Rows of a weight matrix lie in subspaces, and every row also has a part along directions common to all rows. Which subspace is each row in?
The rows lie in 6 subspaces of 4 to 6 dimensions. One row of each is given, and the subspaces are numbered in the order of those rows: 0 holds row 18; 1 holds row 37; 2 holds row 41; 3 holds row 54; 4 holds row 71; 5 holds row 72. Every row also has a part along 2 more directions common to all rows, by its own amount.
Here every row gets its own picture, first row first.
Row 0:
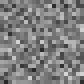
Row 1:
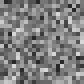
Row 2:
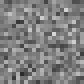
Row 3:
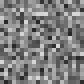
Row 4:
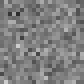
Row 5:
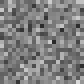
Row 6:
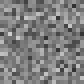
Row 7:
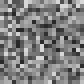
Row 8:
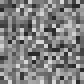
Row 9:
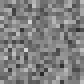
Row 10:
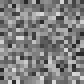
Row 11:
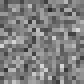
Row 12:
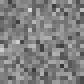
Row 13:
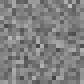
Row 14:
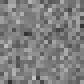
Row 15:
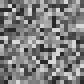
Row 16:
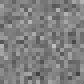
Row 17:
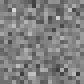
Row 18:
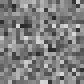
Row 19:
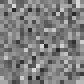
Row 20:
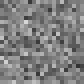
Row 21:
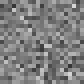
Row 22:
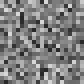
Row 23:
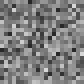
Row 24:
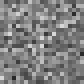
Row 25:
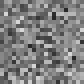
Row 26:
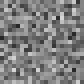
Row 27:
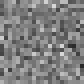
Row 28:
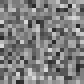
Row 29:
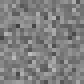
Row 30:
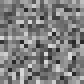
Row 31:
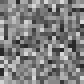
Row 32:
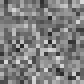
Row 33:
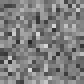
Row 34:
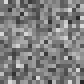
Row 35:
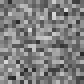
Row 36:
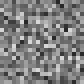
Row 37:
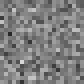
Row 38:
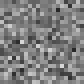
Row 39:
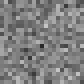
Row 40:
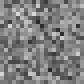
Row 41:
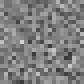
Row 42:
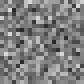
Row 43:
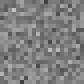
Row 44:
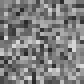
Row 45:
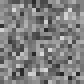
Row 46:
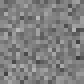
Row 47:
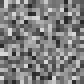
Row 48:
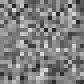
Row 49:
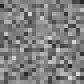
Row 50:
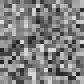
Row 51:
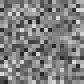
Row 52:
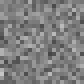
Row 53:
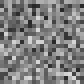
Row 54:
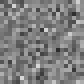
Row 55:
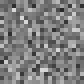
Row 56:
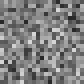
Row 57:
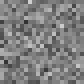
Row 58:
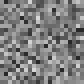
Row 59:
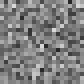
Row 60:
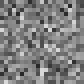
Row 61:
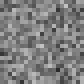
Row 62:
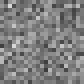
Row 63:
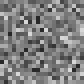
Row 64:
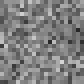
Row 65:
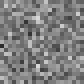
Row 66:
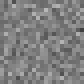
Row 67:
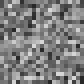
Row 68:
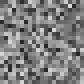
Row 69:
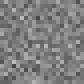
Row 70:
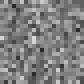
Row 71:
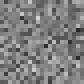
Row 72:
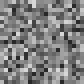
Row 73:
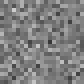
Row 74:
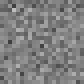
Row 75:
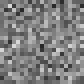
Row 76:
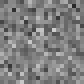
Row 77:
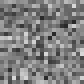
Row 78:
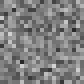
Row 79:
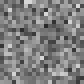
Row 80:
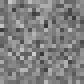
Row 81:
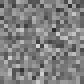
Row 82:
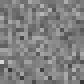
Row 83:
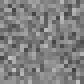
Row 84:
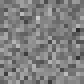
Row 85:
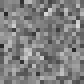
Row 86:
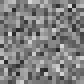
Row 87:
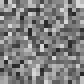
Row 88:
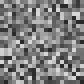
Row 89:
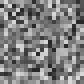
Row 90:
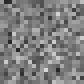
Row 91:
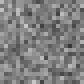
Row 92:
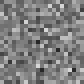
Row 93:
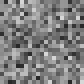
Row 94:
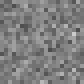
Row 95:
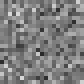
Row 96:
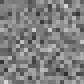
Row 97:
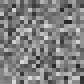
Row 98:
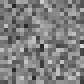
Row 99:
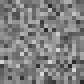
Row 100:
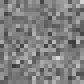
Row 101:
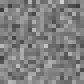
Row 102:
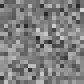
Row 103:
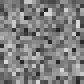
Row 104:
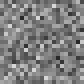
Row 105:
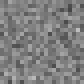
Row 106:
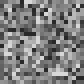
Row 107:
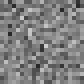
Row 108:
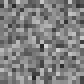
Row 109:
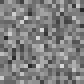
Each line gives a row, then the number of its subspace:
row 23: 2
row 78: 1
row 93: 1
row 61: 0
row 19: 3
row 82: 3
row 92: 3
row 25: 2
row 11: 5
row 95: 3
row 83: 0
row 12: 2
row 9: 5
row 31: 2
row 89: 3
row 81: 5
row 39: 0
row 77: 2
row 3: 3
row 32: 4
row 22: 3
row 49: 2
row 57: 2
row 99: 3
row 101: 0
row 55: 1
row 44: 2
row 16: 2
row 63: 3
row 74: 0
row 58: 4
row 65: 5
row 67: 1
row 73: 4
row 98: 5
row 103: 1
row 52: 2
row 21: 2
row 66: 4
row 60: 3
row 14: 1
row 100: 4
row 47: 5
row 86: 4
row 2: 2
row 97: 1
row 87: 5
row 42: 1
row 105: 1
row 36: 3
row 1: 4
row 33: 0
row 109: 5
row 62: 0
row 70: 5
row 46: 4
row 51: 3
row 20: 2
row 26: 0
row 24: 2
